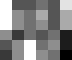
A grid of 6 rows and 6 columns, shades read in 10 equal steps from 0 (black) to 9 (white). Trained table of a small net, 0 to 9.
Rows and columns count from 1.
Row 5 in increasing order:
1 3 4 5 5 9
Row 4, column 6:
1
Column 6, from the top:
8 6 6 1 1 0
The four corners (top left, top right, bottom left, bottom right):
9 8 2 0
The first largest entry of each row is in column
1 1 1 1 3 3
